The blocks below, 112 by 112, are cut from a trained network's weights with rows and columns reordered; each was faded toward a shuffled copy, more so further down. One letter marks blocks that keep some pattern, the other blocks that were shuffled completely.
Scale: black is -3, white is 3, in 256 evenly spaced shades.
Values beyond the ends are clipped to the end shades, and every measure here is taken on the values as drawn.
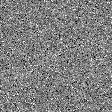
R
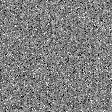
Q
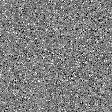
Q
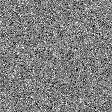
Q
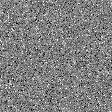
R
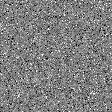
R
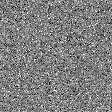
Q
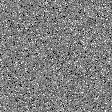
R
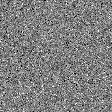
R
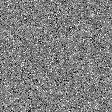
R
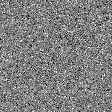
R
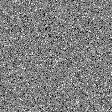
Q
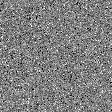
R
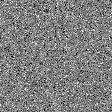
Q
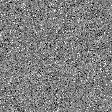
Q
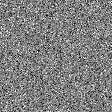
R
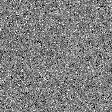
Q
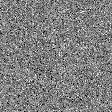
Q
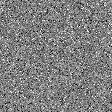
Q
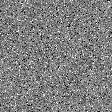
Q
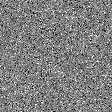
R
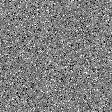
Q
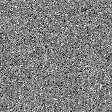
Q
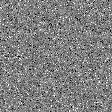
Q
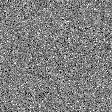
R
